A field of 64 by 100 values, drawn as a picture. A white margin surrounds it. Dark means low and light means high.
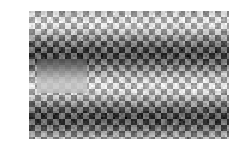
Odd patch: calmer, in the middle left. Stripes: horizontal, repeating 2 times. Calmest part: middle left.
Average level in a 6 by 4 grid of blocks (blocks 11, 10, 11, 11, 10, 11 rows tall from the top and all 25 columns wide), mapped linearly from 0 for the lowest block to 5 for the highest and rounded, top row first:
5 5 5 5 | 0 0 0 0 | 0 0 0 0 | 5 5 5 5 | 0 0 0 0 | 0 0 0 0
